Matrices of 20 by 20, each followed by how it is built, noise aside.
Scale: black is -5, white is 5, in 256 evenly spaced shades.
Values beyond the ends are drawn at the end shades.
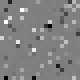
sparse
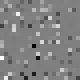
sparse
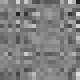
low rank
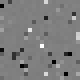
sparse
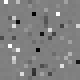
sparse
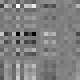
low rank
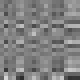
low rank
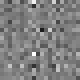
low rank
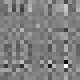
low rank
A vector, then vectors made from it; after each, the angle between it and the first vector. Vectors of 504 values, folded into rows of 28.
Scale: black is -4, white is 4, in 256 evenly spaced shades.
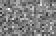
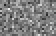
nearly parallel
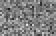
nearly opposite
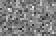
nearly parallel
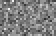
partly aligned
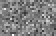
orthogonal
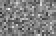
nearly parallel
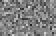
partly opposed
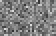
partly aligned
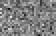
nearly opposite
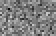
nearly opposite
